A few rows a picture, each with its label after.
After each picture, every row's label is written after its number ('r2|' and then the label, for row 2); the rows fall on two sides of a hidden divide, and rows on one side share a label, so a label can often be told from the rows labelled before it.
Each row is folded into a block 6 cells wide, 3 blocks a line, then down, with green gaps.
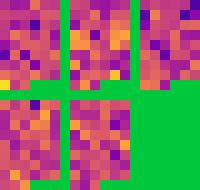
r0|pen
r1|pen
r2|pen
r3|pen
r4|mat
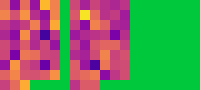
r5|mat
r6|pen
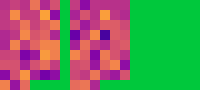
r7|pen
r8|pen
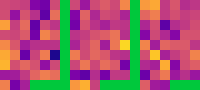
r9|pen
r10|pen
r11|pen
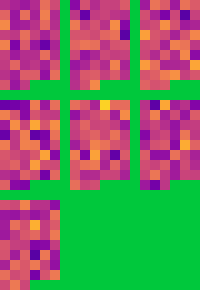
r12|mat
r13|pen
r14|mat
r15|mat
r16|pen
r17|pen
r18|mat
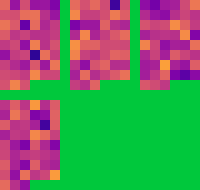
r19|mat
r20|pen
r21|pen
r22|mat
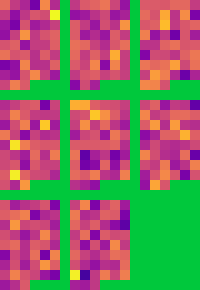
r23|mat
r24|pen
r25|pen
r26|pen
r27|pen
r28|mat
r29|pen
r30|mat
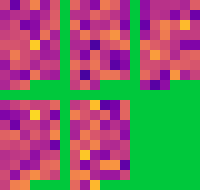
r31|pen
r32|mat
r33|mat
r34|mat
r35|pen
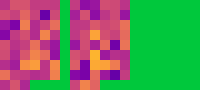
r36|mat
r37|mat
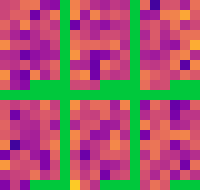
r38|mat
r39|pen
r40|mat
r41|mat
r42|pen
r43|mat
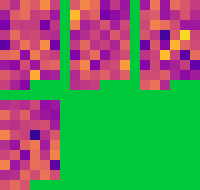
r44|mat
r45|mat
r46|pen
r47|pen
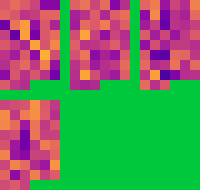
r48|pen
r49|pen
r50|pen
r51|mat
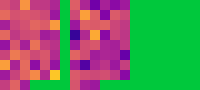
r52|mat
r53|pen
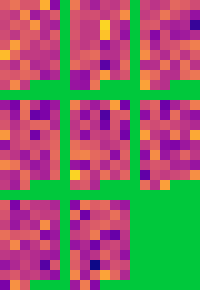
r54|mat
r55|mat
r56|pen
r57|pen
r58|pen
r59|mat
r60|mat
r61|mat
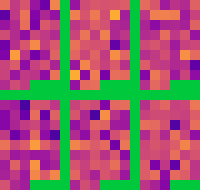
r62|pen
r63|mat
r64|pen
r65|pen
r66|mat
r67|pen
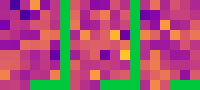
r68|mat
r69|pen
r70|mat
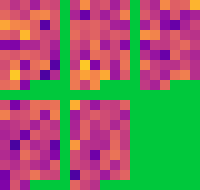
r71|mat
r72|mat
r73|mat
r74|mat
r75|pen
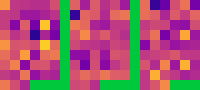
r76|pen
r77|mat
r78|pen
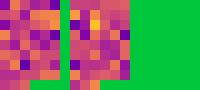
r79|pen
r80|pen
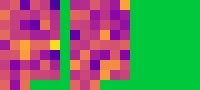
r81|pen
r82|mat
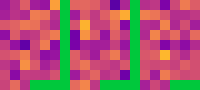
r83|mat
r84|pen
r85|mat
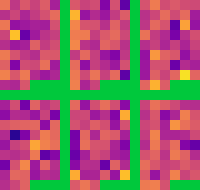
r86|pen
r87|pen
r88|pen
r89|pen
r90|mat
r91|mat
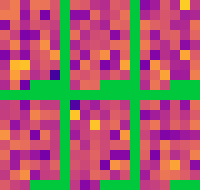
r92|pen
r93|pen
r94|mat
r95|pen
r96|mat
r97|pen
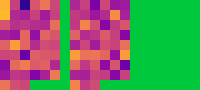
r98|pen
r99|pen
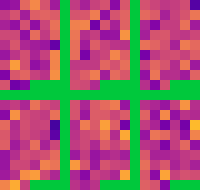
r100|mat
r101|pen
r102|pen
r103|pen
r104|mat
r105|mat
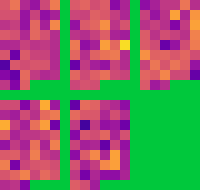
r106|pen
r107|pen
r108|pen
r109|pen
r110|mat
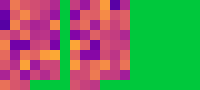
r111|pen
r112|pen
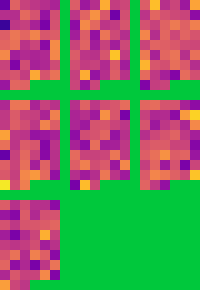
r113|mat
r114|pen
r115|pen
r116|pen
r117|mat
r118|mat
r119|pen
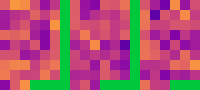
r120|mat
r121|mat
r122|pen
